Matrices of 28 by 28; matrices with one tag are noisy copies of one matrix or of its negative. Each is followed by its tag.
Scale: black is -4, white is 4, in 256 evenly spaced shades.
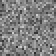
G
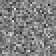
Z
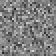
Z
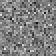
Z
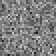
G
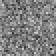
G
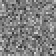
G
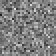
Z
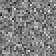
Z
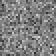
G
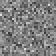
Z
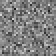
Z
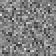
Z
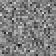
Z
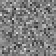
Z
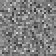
Z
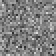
G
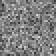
G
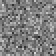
G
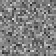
Z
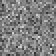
G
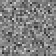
Z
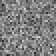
G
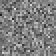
Z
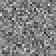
Z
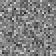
Z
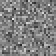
Z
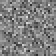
Z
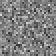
Z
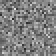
Z
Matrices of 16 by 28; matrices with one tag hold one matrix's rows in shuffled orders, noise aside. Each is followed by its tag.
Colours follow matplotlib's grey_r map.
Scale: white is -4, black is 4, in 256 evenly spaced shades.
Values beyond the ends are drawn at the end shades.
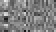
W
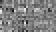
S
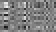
W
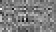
S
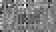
S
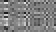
W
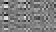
W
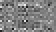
S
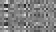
W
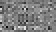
S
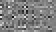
S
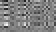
W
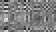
W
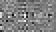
S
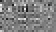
S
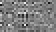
S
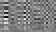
W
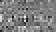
S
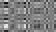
W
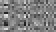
W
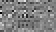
S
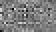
S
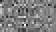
S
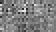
S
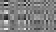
W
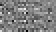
S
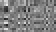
W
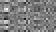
W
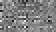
S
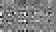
S
